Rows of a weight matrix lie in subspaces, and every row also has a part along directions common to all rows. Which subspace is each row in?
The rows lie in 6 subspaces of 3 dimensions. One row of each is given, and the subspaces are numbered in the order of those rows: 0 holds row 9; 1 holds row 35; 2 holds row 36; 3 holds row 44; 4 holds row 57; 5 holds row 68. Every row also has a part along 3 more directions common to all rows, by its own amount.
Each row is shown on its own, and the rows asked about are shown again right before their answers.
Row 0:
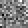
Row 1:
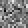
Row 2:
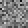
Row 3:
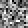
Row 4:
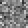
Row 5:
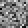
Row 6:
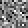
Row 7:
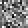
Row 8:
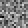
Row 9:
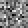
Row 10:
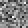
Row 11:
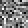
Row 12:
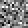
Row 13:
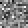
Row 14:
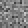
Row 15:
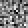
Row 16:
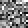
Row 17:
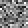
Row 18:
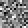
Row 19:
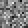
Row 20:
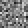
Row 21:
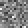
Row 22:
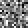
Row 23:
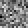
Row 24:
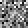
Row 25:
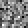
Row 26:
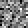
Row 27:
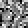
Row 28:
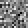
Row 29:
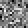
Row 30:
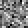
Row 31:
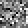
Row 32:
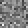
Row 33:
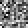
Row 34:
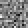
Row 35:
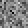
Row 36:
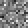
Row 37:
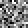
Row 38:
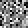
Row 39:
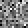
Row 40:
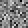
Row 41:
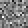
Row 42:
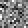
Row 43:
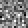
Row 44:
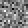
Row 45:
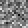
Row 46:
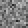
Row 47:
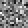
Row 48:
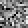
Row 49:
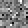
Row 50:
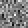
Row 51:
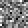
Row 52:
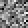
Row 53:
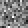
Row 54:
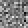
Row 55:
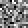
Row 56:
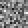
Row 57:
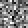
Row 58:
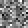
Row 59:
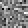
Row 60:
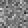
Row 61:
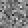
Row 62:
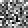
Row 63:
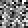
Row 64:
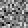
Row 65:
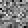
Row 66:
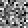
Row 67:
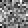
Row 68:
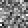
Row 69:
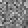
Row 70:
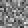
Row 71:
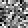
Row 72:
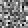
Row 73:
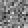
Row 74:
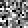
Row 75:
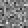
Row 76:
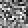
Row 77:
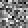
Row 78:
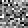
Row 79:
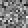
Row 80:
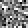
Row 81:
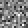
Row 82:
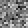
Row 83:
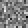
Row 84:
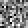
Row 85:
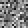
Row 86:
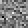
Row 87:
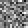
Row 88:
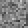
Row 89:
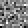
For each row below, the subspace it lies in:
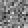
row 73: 5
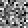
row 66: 2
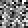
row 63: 1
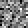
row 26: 5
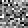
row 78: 2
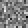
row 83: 3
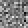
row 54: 0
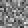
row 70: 1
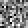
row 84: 2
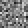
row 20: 0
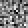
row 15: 4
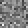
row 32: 5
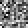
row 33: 5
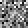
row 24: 1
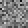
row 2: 1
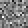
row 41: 5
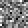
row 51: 5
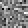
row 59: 3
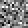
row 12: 3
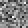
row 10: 4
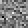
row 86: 1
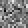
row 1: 3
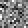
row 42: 3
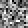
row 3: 4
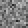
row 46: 4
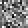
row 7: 1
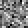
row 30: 1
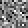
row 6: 1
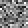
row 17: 4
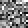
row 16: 2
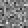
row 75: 2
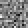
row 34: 0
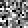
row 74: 0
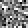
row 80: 3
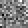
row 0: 2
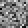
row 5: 4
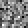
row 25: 5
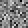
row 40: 3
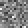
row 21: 4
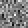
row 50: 2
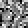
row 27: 5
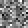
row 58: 2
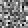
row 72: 0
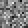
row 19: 3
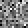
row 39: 4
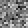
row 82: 4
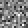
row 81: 0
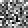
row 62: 5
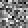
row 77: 4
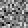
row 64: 3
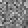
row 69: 1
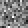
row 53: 1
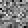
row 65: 1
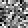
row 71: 5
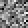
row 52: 2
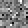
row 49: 2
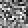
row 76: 2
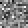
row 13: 5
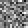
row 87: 3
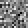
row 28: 0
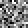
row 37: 4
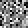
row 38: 1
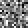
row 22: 0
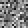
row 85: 0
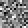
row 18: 4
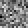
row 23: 3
